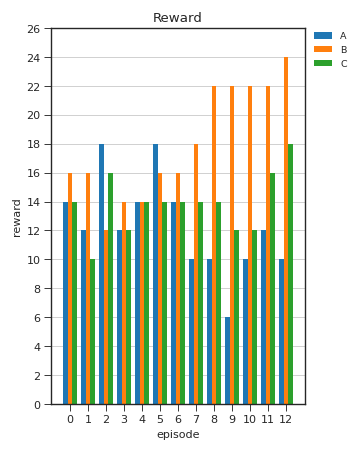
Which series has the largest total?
B
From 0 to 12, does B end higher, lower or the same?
higher
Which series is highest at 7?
B
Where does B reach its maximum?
12
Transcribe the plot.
Title: Reward
x-axis: episode, ticks 0 1 2 3 4 5 6 7 8 9 10 11 12
y-axis: reward, ticks 0 2 4 6 8 10 12 14 16 18 20 22 24 26
Legend: A, B, C
Values:
A: 14 12 18 12 14 18 14 10 10 6 10 12 10
B: 16 16 12 14 14 16 16 18 22 22 22 22 24
C: 14 10 16 12 14 14 14 14 14 12 12 16 18
